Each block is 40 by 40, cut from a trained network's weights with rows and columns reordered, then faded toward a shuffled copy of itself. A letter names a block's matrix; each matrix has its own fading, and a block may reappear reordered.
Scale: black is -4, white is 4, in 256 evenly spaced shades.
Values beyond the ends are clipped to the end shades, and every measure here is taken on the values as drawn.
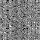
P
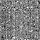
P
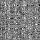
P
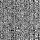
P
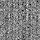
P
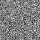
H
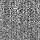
P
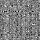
P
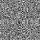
H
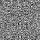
H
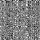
P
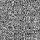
H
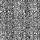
P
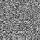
H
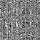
P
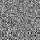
H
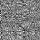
H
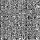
P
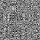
H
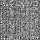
P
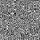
H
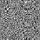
H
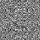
H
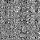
P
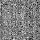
P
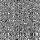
P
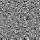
H
